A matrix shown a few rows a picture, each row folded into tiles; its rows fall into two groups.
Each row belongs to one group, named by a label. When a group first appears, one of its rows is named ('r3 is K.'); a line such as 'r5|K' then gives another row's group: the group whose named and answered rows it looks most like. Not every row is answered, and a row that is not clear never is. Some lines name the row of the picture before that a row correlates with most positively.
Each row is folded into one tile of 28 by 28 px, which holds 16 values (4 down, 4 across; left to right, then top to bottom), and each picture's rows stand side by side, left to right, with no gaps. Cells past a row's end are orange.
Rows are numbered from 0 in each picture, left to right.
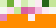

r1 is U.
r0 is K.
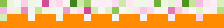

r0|K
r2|U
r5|U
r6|U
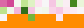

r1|K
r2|U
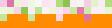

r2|K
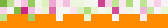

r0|K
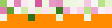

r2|U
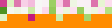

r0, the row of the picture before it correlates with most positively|2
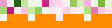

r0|U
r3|U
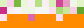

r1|K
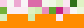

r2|U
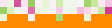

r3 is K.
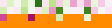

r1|K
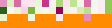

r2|U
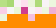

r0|K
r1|K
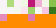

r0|K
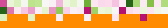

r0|U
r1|K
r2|U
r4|U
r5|K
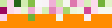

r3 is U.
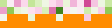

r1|K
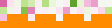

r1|U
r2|U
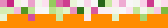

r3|U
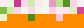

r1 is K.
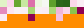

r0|U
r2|K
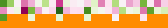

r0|K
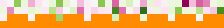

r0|U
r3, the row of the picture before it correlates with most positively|1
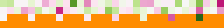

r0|K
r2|U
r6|K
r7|K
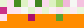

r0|U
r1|K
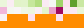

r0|U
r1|K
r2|U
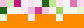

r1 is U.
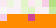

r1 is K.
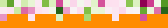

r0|K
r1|U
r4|U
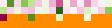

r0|K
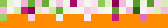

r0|K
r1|U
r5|K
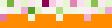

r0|K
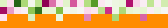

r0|U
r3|K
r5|K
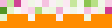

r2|U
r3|K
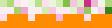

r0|K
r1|K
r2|K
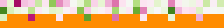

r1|K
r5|U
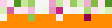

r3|K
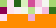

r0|U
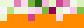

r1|K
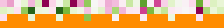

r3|K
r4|U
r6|K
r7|U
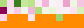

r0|U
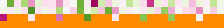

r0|K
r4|U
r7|U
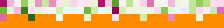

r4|U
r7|K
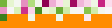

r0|K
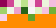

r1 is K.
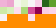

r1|U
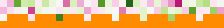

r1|U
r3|U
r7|K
